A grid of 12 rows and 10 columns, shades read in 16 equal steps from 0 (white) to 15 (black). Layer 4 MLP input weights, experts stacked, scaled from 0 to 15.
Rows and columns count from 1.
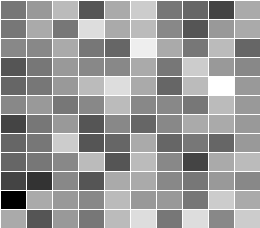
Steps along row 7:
down down up down up down down same up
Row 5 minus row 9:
0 0 -1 0 -8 1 2 -7 -5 2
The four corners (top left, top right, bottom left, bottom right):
8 5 5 3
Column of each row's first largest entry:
9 8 5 1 1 3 1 4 8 2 1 2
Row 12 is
5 10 6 8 4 2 8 2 7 3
